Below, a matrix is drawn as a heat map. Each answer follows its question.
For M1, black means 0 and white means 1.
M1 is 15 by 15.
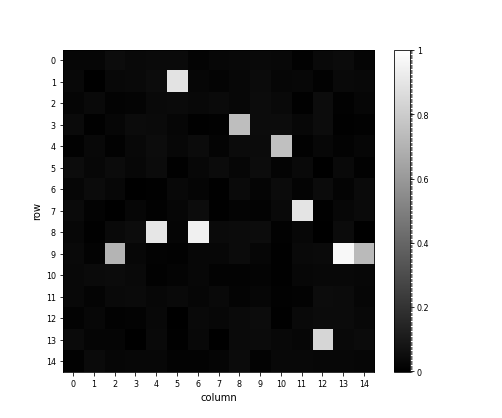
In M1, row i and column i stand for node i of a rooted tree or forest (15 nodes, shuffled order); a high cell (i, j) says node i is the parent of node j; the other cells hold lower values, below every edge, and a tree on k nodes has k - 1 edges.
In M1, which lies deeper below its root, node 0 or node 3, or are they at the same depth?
the same depth
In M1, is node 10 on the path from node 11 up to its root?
no
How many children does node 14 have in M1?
0
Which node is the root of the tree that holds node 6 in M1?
3
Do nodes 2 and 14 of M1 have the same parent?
yes
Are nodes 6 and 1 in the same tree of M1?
no
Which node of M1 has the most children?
9
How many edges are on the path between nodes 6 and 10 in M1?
3
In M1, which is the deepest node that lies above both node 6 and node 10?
8
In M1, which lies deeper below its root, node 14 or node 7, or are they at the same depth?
node 14
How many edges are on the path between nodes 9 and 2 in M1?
1
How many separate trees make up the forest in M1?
5
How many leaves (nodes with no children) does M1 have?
8
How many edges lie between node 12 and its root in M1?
2
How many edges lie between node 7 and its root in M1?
0
